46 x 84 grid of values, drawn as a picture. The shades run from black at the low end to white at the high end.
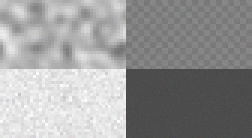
The table splits into 2 rows of 2 panels. Panel 1,1: high, blotchy. Panel 1,2: middling, checkered, faint in contrast. Panel 2,1: very high, fine-grained, faint in contrast. Panel 2,2: low, flat.
